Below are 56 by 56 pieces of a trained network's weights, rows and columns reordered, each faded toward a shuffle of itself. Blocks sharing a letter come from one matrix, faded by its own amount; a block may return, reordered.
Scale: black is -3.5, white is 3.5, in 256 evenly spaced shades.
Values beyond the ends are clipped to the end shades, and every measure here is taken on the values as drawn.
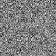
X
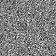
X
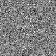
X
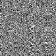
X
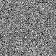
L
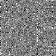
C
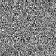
X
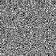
X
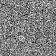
L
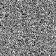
L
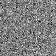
L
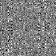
C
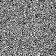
L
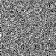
X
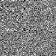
X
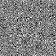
C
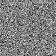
L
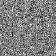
C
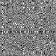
C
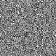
X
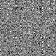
X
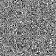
X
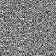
X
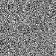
X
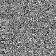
L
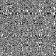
C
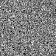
L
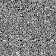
L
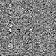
X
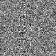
X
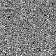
L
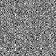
X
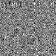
X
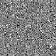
C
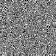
C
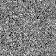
L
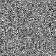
X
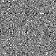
C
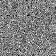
L
